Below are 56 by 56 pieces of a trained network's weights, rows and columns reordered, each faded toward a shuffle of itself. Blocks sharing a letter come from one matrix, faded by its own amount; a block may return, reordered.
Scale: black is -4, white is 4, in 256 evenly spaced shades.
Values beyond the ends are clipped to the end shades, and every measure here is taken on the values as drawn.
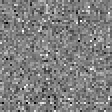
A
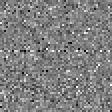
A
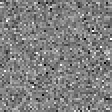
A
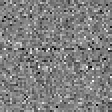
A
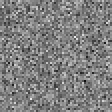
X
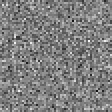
X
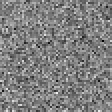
X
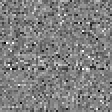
A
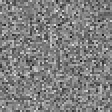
X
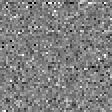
A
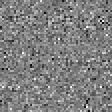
A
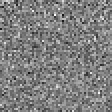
X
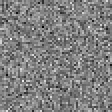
X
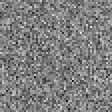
X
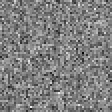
X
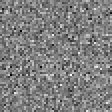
X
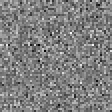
X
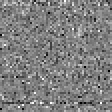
A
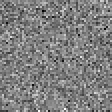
X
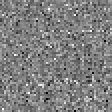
A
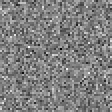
X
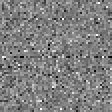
A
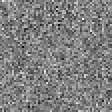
X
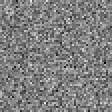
X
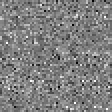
A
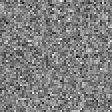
X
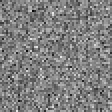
X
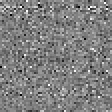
A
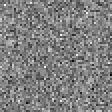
X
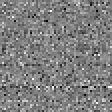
A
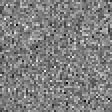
X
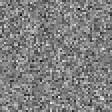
X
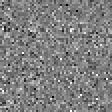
A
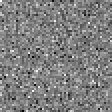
A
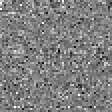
A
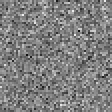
X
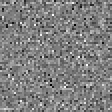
A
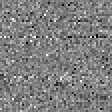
A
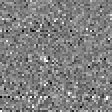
A
